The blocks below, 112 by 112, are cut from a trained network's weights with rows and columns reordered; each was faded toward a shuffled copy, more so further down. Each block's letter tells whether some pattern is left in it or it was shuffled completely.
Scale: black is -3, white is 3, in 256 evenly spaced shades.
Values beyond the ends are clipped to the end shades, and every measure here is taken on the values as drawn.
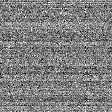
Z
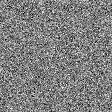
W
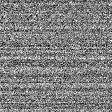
Z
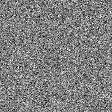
Z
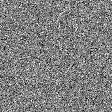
W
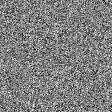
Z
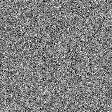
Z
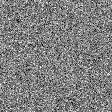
W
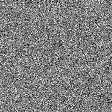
Z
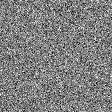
W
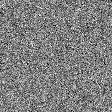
W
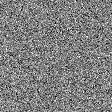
W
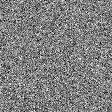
Z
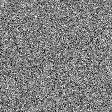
W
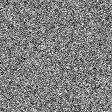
W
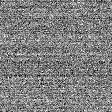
Z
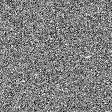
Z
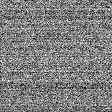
Z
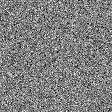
W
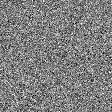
W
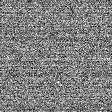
Z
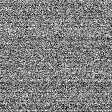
Z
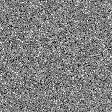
W
